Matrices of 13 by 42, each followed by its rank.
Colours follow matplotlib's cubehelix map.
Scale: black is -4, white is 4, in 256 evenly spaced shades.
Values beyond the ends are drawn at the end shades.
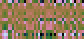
two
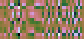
two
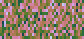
full rank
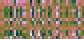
two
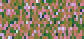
full rank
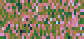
full rank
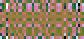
two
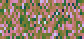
full rank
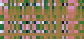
two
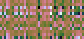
two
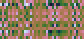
two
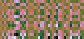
two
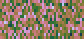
full rank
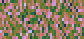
full rank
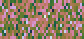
full rank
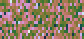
full rank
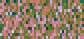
full rank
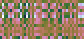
two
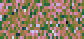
full rank
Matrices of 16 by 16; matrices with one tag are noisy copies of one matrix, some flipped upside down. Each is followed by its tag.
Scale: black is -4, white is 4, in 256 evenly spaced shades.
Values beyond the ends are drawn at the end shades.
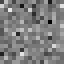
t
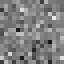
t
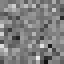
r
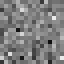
t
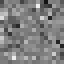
r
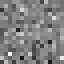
t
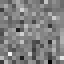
t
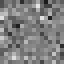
r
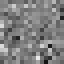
r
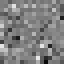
r
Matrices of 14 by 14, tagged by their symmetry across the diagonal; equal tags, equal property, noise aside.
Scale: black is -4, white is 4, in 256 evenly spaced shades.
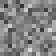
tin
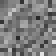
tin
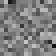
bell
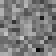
bell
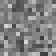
bell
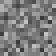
tin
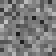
tin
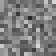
bell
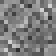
tin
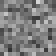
bell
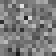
bell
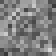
tin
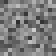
bell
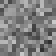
tin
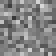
bell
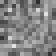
tin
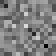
tin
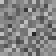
tin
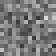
bell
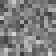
bell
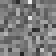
bell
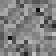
tin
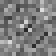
tin
